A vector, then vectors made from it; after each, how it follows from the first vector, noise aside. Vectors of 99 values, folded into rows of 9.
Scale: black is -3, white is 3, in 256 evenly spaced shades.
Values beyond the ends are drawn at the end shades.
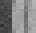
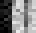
scaled up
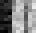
scaled up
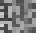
sign-scrambled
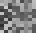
sign-scrambled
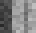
copied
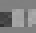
partly zeroed
